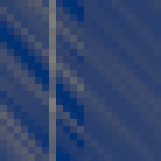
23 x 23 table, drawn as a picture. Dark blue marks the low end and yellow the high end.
The right part is calmer, past a seam about 50% of the way across. The values are skewed, with a long tail toward high values. Overall the values sit about 20% of the way up the scale. Column 8 stands out from the rest.
